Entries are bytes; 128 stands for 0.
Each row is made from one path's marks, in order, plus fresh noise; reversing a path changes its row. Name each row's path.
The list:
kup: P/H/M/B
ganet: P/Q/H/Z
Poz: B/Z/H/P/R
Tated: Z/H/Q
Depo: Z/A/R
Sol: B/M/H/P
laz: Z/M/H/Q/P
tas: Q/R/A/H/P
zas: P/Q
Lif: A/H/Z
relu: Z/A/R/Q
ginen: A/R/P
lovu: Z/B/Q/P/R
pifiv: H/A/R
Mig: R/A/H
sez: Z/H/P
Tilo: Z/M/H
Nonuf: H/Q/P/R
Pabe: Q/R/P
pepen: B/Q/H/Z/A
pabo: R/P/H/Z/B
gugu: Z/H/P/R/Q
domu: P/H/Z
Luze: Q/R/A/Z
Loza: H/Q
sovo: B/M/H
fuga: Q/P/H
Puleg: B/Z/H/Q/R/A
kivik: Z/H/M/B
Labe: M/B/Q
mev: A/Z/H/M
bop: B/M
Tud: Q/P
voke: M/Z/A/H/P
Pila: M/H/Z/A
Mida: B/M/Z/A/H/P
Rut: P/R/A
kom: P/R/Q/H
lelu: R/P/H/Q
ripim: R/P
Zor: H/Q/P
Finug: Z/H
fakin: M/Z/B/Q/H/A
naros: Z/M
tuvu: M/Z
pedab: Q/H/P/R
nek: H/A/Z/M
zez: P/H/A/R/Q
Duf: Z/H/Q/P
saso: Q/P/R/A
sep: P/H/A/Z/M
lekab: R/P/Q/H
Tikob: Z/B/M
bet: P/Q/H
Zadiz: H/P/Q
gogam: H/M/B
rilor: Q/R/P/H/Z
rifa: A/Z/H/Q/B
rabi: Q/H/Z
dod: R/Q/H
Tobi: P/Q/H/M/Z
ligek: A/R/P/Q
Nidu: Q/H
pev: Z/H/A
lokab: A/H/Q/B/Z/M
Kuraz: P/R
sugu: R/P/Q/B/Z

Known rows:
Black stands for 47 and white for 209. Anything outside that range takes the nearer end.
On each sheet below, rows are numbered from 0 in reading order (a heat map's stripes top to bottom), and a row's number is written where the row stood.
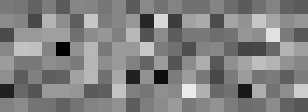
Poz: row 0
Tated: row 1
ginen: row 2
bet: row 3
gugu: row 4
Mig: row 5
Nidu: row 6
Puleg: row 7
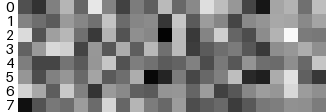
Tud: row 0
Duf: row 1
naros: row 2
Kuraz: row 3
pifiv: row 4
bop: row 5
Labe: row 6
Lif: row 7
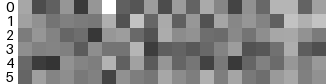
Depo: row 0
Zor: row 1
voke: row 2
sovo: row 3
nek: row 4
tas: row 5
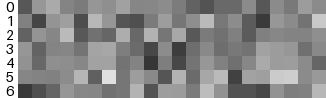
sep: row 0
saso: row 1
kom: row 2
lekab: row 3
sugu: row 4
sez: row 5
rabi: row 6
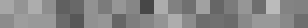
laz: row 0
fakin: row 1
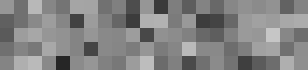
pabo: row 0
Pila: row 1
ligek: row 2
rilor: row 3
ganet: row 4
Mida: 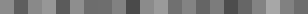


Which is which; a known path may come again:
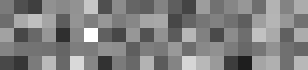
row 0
Zadiz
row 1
Rut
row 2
Depo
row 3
Puleg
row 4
Tud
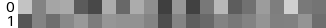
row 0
Tilo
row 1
lokab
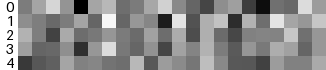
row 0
zas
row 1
Finug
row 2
lovu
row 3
relu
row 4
rabi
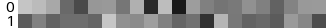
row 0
dod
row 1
mev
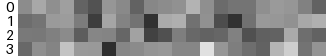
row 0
fakin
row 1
Pila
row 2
Sol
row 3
Pabe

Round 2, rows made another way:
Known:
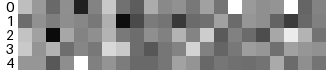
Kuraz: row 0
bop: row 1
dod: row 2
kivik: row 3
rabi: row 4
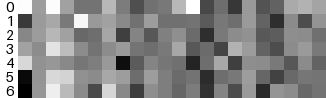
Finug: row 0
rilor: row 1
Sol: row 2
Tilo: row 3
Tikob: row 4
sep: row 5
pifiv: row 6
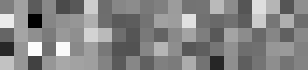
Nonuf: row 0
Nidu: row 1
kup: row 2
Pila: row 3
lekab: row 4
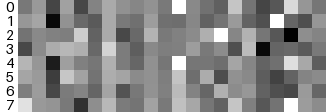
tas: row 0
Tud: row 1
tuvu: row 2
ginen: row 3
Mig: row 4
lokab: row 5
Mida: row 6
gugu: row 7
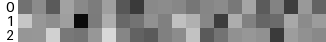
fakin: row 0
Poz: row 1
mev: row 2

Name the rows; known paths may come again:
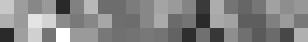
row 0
Poz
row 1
Tilo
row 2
domu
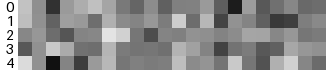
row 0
lekab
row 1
lokab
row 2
gogam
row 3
Puleg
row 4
pedab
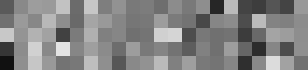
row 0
lelu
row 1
laz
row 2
sez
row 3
rilor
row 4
relu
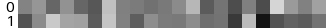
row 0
Duf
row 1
ginen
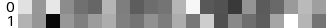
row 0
Finug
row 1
dod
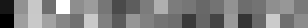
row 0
Pila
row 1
zez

